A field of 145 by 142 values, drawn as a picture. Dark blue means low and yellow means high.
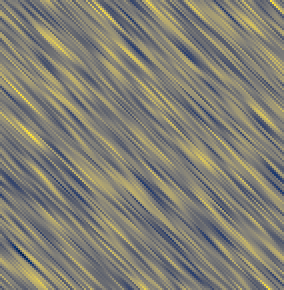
Histogram: bell-shaped. Slope: none. Mirror symmetry: none. Average level on the scale: 50%. Grain: diagonal, down to the right. Odd rows or columns: none.
